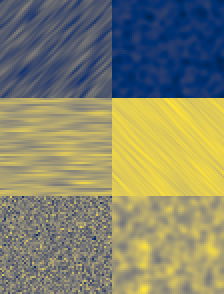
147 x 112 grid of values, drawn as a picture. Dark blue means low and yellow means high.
The table splits into 3 rows of 2 panels. Panel 1,1: low, slanting up to the right. Panel 1,2: very low, blotchy, faint in contrast. Panel 2,1: high, streaked across. Panel 2,2: very high, slanting down to the right, faint in contrast. Panel 3,1: middling, fine-grained, strong in contrast. Panel 3,2: high, blotchy.
